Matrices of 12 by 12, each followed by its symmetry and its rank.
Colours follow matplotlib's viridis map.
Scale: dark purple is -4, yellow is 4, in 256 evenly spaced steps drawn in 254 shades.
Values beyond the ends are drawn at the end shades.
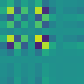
symmetric, rank one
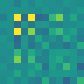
symmetric, rank two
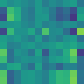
neither, rank two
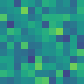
antisymmetric, full rank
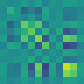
symmetric, rank two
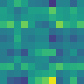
neither, rank two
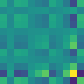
symmetric, rank one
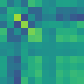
symmetric, rank two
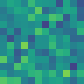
antisymmetric, full rank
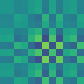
symmetric, rank one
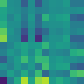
neither, rank two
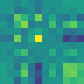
symmetric, rank two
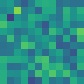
antisymmetric, full rank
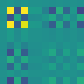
symmetric, rank one
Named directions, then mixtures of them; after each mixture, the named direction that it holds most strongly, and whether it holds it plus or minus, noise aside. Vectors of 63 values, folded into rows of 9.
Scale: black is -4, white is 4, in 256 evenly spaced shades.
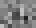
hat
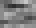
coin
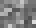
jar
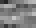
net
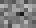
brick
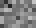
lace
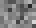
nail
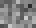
nail, plus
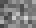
hat, minus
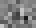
hat, plus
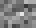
brick, minus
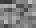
net, plus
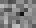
brick, plus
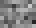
nail, minus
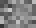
lace, plus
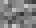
net, minus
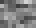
coin, plus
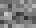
brick, plus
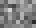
nail, minus
